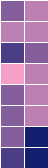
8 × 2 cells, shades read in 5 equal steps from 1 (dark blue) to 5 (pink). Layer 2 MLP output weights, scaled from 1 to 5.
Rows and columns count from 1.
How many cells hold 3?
5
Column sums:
25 25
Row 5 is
3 4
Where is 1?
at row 7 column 2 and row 8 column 2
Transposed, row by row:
3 4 2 5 3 3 3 2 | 4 4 3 4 4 4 1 1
